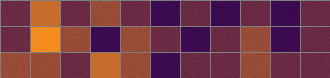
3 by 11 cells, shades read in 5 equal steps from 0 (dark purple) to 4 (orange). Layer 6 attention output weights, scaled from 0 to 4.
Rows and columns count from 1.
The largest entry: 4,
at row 2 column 2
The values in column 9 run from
1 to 2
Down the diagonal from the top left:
1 4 1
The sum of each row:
11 14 16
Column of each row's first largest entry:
2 2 4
